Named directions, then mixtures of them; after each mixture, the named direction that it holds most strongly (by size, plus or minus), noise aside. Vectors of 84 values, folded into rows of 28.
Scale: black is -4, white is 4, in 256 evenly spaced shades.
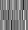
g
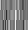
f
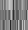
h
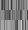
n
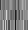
f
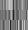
h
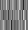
g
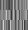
h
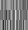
f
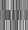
h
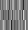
g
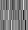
g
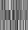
h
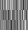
g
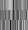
h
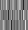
g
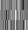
f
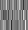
g
